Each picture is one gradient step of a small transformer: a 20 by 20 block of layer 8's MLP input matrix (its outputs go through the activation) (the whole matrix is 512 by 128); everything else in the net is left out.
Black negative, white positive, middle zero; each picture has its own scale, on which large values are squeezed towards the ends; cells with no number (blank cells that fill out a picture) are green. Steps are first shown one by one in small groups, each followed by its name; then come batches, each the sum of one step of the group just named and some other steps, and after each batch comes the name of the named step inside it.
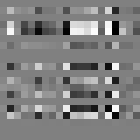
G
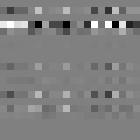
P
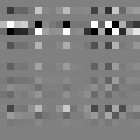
P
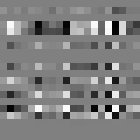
G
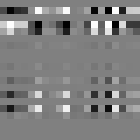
P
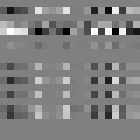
P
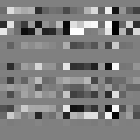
G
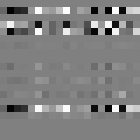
P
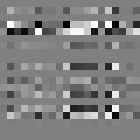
G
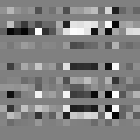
G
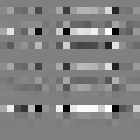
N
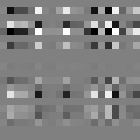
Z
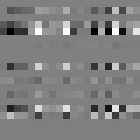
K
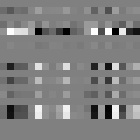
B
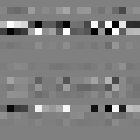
B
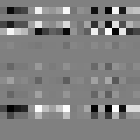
B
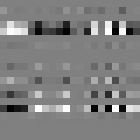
K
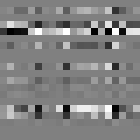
N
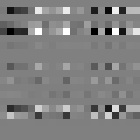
K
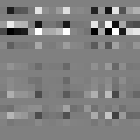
Z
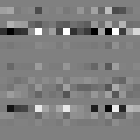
K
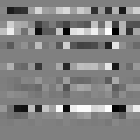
N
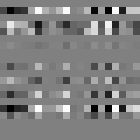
B
